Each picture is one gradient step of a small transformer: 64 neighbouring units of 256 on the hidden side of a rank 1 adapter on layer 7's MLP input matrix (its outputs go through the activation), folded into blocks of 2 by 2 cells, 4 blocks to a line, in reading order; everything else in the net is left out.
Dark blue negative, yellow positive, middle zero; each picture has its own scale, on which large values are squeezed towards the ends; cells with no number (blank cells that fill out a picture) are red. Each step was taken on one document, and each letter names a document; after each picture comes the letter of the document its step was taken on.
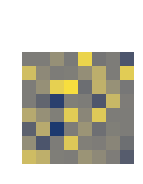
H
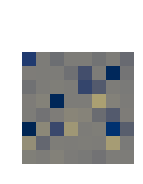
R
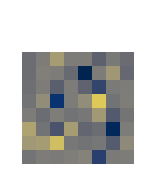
R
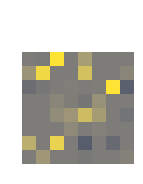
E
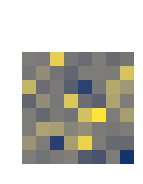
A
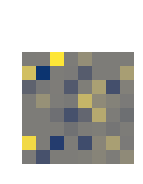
E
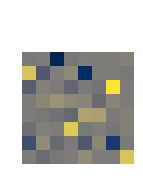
E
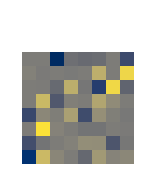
H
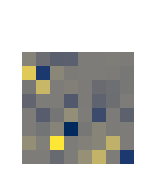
A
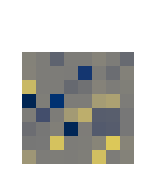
R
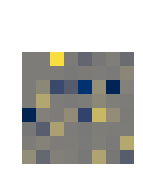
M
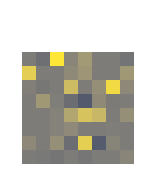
E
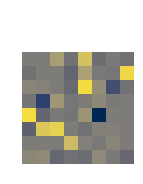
M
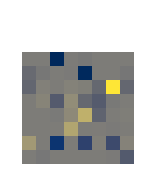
E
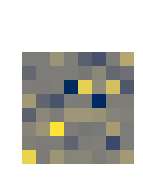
M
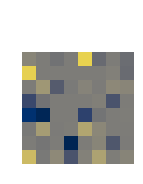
M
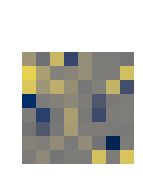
A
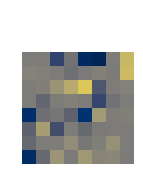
H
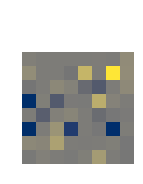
R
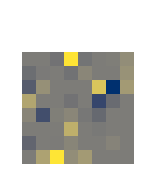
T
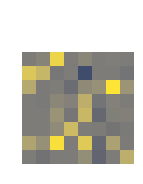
E
